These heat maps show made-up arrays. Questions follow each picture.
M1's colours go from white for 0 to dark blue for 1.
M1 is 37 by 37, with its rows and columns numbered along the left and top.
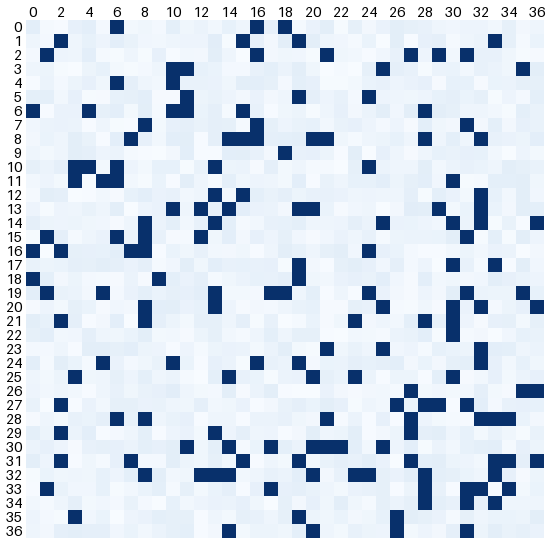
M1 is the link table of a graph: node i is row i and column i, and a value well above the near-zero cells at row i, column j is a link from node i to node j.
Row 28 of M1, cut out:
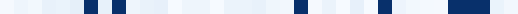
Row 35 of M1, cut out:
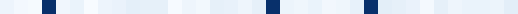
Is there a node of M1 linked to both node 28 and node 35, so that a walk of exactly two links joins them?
no
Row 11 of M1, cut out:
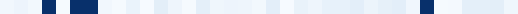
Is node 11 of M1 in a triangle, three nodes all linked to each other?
no
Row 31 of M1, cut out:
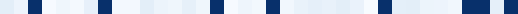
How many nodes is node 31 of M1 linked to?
8
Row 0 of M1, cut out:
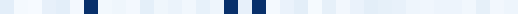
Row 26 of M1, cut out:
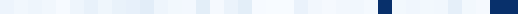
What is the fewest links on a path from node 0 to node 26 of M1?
4
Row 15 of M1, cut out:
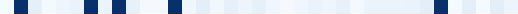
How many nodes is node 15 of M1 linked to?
5
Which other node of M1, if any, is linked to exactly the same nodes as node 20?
node 14
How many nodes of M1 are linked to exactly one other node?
2
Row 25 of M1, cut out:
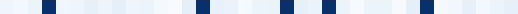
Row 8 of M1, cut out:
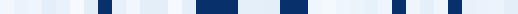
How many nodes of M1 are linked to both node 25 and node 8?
2
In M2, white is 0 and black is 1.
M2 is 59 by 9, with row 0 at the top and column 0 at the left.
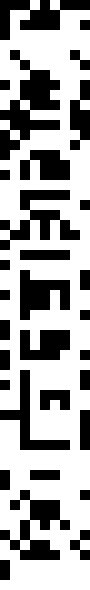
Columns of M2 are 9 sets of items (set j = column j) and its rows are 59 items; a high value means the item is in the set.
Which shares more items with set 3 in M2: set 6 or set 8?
set 8
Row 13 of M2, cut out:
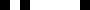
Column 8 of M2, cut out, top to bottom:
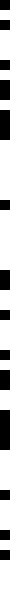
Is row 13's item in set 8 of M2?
yes
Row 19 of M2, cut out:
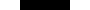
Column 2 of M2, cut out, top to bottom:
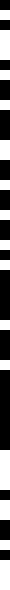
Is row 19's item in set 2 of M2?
yes
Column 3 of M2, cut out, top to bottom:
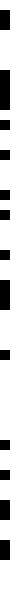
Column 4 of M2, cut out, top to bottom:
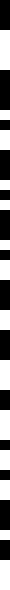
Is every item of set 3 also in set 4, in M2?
yes
